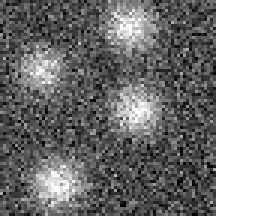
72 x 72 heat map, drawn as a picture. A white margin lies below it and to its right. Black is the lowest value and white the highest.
Bumps: four. Mirror symmetry: none. Odd rows or columns: none. Slope: none. Ninth with the lowest average: bottom right.
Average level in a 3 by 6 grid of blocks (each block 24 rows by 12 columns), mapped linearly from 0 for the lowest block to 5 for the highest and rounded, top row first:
1 2 1 5 1 0 | 1 2 1 4 2 0 | 1 5 2 0 0 0
